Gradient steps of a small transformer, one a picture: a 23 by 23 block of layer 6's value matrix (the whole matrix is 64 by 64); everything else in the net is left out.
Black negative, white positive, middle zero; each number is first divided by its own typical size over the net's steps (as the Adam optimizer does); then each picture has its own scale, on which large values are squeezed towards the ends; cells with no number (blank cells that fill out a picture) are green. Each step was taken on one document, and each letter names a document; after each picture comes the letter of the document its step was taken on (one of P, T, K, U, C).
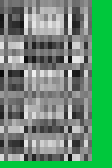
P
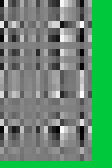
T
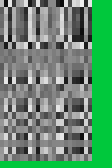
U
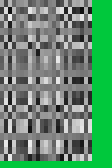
U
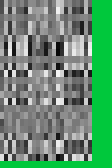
U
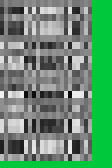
P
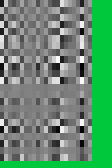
T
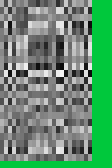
U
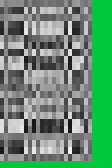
P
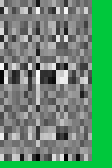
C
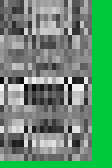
P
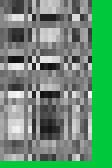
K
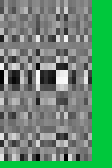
C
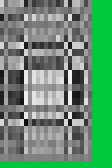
P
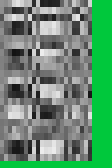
K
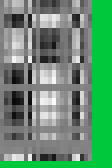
K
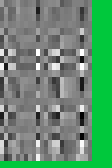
T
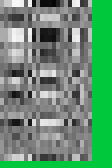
K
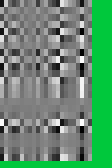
T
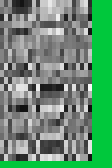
K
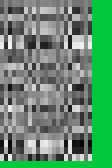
U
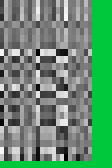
C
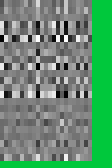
C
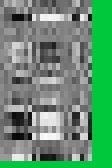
K
